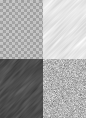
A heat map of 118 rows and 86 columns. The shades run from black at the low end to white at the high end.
It is made of 2 by 2 panels. Panel 1,1: high, checkered. Panel 1,2: very high, slanting up to the right, faint in contrast. Panel 2,1: low, slanting up to the right, faint in contrast. Panel 2,2: high, fine-grained.
